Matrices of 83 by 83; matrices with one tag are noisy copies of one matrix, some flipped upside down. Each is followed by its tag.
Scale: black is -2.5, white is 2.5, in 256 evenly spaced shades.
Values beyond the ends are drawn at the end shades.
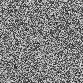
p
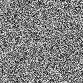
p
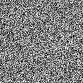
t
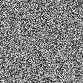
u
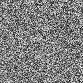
p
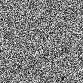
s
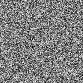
s
